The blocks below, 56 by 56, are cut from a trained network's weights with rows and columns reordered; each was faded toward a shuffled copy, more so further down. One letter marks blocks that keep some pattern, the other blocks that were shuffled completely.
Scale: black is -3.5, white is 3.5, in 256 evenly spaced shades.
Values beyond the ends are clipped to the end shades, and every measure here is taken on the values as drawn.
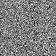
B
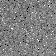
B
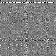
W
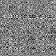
W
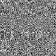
W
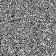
B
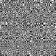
W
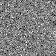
B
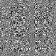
W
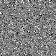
B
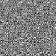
W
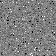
B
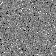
B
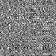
W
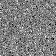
B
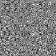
W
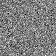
B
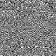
W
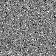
B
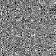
W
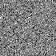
B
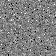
B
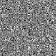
W
